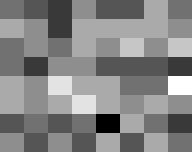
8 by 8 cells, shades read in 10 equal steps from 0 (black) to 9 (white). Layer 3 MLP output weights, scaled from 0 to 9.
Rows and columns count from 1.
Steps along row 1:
down down up down same up down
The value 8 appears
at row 5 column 3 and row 6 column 4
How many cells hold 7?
2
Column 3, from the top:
2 2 4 5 8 6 3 5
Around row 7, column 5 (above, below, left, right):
6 6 4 6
